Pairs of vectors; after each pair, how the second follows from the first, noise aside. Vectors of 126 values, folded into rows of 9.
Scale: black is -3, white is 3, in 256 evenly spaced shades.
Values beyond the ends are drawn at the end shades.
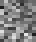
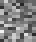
copied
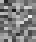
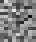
negated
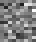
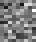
copied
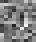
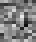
negated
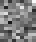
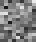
copied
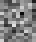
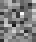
negated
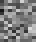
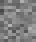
shrunk
